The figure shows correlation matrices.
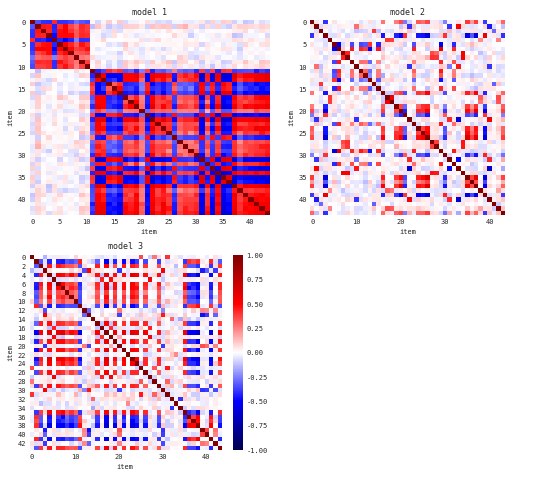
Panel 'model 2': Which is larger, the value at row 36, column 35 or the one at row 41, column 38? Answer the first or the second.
the first
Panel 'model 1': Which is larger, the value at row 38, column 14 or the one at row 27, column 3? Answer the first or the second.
the second
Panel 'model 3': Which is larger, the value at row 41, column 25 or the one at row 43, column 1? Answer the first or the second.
the first
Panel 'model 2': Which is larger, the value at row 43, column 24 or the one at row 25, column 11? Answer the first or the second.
the first
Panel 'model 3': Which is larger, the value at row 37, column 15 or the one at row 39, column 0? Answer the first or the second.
the second
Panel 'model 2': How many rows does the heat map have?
44
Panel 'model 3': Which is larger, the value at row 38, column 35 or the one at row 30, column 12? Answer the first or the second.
the second
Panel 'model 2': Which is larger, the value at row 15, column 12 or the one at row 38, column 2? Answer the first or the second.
the first
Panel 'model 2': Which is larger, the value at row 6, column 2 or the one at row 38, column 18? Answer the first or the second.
the second
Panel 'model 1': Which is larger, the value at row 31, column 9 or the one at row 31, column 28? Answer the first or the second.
the first
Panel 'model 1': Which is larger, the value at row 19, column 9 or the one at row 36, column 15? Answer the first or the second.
the second
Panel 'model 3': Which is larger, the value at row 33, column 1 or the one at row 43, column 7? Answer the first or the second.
the second
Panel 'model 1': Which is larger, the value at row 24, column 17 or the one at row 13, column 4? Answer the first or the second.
the first
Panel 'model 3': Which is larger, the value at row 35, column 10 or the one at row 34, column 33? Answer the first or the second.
the first
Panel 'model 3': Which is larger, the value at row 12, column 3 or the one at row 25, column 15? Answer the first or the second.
the second
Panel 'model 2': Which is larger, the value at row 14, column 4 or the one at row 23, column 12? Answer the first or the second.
the second
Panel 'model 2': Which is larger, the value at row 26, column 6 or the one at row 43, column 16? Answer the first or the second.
the second
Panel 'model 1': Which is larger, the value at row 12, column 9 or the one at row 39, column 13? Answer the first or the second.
the second
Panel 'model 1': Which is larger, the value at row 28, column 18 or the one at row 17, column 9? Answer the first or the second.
the first
